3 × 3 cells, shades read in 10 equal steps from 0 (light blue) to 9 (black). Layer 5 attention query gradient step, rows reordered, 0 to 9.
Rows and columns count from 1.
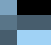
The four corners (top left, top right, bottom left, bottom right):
2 9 5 0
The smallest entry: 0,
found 2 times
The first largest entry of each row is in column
2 2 1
